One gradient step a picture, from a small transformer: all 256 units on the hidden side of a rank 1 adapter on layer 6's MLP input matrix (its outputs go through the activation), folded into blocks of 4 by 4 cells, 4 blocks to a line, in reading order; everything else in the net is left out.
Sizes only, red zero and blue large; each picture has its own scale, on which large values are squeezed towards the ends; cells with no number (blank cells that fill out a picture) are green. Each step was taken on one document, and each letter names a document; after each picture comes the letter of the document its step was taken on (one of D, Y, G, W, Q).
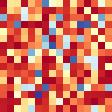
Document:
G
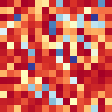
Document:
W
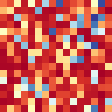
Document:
W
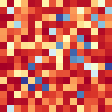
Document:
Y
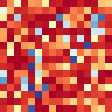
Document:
W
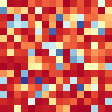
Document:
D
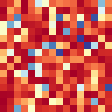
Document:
G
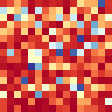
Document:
D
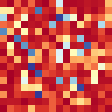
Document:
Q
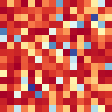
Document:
W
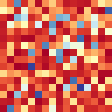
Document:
D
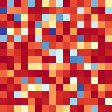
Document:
Y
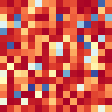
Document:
G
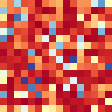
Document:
Y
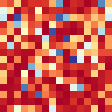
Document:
Q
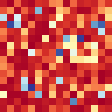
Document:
Q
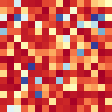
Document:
D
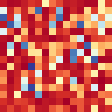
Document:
Q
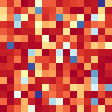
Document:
G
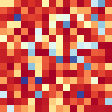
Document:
Y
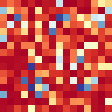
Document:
D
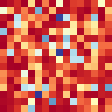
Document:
W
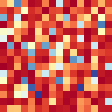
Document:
D
